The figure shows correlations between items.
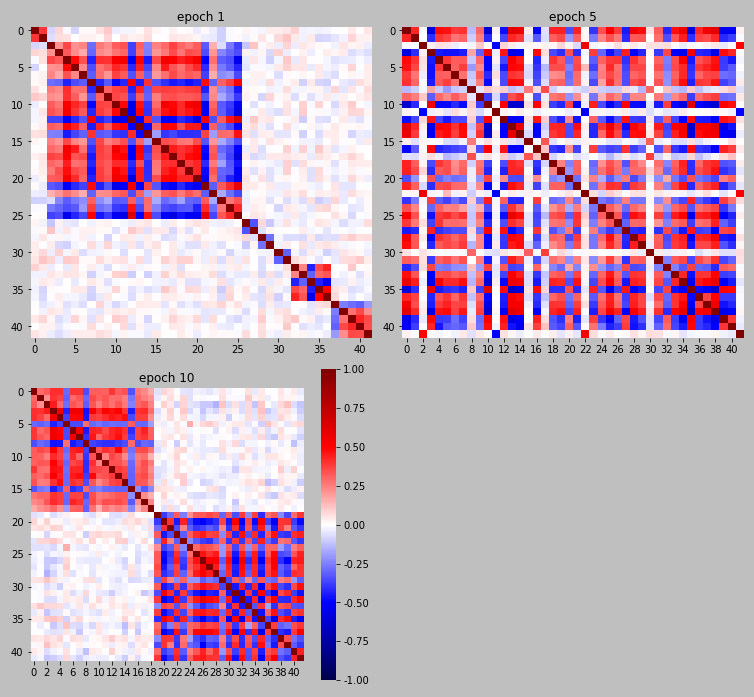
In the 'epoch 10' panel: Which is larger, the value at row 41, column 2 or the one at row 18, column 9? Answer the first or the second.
the second
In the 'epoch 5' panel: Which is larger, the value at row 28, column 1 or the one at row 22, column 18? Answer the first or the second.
the first
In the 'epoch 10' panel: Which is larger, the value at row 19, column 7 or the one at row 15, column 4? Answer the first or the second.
the first
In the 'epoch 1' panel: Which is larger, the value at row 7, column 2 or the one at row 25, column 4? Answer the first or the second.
the first
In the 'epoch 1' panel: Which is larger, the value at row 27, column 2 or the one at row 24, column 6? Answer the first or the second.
the first
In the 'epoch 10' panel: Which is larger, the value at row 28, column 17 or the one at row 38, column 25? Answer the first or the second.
the first
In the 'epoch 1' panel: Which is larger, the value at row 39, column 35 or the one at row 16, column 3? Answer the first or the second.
the second
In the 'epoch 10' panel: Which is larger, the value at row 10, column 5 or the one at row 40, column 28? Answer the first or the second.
the second
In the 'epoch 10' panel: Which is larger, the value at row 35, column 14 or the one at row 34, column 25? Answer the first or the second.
the second
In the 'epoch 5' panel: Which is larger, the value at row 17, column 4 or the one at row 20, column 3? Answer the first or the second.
the second
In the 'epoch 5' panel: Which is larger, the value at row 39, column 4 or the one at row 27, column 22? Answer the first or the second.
the second
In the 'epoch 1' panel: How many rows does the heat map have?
42
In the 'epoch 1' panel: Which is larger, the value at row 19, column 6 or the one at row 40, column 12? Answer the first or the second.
the first
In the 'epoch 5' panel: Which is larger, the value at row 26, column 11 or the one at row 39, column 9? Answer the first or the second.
the first
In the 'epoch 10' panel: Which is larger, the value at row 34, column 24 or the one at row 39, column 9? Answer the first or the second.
the first
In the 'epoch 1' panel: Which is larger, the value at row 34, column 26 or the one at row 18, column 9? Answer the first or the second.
the second
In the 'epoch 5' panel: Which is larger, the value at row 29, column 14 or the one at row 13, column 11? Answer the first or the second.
the first
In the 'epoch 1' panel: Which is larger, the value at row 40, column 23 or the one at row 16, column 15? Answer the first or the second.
the second
